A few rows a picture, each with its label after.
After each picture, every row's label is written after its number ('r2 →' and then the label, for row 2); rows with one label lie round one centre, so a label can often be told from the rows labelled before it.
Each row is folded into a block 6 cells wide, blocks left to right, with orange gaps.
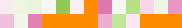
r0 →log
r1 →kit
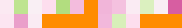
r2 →log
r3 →kit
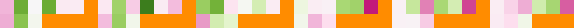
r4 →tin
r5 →tin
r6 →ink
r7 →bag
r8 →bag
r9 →bag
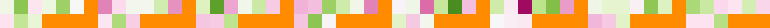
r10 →ink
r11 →kit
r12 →ink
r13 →kit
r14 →bag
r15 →bag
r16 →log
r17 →ink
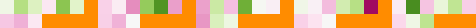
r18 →log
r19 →bag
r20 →tin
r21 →bag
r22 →ink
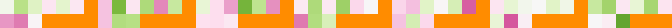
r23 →log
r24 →tin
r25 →bag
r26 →tin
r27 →kit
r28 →log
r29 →ink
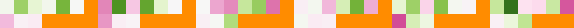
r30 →log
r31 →tin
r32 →bag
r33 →bag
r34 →tin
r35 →ink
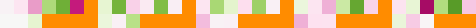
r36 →bag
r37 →ink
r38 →log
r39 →bag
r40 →bag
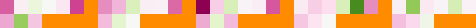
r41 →kit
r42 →kit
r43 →kit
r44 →bag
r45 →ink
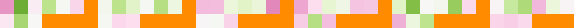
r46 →tin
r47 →log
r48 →kit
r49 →kit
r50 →ink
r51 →log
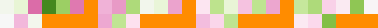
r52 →bag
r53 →kit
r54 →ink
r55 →ink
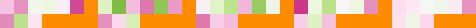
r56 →kit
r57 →ink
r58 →log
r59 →kit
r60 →kit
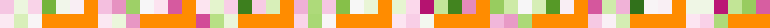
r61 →tin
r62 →kit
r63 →tin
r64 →tin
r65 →bag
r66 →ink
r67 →tin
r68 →bag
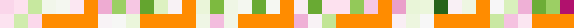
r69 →kit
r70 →tin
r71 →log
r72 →ink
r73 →tin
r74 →bag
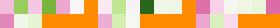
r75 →tin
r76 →tin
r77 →kit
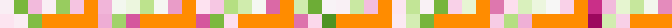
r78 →ink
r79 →kit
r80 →kit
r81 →ink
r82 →tin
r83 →kit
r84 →kit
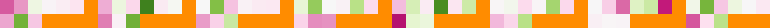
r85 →kit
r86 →tin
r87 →ink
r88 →log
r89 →tin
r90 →ink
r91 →bag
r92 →ink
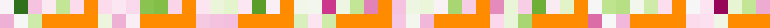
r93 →ink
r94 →bag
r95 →log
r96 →bag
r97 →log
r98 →tin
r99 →log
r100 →bag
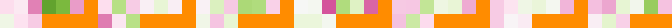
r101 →bag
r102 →ink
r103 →bag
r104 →bag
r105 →kit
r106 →kit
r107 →kit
